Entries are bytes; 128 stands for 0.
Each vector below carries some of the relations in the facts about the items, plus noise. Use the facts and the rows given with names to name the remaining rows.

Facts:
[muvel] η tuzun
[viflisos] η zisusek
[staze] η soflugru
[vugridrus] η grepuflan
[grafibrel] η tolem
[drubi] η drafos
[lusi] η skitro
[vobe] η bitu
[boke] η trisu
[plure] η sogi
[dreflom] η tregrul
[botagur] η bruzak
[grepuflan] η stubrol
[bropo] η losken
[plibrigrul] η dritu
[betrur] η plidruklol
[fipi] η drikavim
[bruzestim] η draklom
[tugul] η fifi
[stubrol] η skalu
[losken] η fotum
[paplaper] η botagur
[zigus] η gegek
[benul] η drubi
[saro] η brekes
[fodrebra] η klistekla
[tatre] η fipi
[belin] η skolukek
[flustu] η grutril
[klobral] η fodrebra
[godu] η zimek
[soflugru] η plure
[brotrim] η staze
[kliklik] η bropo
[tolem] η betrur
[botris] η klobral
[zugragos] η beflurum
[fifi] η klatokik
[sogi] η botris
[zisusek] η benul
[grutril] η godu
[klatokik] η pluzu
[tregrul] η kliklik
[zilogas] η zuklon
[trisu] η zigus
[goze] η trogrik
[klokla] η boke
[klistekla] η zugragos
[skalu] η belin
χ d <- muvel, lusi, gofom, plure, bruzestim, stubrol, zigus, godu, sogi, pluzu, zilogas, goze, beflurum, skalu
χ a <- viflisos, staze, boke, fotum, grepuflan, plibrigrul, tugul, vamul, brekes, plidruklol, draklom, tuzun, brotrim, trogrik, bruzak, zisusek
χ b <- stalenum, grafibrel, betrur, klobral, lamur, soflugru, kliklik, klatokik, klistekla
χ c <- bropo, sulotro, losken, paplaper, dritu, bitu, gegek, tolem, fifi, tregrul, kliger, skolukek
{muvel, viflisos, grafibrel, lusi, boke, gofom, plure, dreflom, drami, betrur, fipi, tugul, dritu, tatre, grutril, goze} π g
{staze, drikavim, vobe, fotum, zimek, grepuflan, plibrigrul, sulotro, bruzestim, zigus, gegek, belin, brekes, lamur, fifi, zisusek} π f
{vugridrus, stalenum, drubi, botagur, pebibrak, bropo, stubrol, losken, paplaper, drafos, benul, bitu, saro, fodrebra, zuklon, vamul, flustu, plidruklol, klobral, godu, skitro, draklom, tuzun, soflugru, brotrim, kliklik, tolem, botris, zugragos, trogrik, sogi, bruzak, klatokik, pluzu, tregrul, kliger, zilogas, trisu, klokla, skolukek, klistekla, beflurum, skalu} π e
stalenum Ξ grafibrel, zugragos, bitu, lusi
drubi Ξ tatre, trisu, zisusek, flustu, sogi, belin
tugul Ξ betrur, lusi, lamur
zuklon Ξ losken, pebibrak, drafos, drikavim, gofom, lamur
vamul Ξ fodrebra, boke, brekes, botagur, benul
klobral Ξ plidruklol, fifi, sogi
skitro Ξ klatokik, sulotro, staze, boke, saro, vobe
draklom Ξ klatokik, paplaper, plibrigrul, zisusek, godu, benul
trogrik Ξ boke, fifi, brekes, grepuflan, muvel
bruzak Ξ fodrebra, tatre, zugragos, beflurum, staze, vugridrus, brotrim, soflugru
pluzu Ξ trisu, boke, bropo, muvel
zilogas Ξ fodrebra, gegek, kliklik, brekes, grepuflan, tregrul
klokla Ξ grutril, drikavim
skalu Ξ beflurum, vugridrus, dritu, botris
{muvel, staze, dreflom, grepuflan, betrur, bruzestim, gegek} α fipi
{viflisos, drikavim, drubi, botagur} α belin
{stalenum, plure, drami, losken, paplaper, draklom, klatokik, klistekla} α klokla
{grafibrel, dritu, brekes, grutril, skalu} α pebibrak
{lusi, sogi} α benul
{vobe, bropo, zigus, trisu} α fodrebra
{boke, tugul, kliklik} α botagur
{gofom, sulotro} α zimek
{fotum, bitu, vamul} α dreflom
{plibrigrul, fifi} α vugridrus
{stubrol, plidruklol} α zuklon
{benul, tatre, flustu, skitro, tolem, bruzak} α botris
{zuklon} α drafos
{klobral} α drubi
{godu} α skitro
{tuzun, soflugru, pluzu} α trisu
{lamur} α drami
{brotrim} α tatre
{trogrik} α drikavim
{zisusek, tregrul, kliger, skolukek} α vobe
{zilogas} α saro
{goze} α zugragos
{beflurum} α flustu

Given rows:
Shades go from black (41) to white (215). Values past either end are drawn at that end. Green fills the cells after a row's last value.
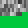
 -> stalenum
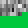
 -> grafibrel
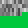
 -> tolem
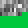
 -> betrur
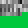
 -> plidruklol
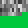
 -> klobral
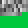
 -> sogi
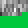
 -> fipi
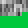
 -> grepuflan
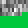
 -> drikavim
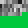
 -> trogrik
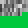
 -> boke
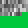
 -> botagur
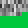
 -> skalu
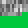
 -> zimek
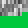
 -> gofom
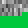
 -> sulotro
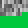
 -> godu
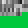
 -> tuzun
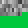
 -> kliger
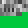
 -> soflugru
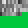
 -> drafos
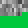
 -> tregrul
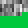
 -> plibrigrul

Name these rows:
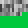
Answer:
brekes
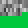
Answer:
bitu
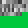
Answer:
trisu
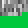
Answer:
muvel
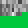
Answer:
pebibrak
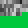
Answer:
draklom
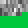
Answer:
drami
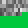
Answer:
benul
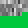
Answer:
dritu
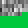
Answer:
belin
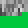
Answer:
tatre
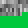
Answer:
fifi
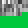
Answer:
stubrol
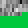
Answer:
vobe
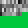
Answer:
zuklon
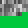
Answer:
kliklik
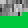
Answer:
zisusek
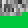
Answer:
pluzu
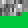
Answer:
lamur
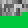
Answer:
vamul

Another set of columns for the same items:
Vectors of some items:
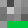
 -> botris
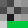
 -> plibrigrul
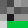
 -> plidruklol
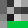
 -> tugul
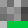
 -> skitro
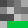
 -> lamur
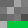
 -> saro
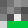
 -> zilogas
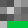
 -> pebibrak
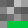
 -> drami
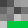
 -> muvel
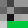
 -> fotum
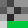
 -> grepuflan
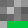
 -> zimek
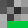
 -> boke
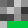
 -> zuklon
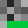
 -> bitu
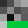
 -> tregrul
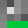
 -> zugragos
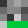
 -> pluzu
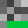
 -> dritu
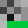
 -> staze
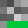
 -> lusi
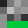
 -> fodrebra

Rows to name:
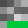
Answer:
betrur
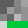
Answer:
sogi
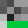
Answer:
brekes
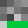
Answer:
stubrol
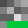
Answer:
grafibrel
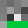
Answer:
skalu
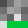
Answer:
klobral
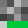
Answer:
klokla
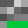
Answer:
grutril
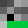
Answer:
tuzun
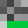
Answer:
gegek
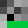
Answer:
zisusek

